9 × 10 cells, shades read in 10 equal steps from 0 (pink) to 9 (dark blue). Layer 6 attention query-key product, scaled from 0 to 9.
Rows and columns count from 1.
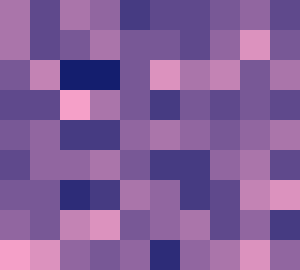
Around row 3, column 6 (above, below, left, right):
5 7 5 3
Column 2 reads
6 6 2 6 4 4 5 5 1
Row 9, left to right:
0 1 4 5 4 8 4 3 1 4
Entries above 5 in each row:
5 2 2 5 2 4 4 2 1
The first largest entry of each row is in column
5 2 3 6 3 6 3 10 6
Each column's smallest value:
0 1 0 1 3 1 3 2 1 1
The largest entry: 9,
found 2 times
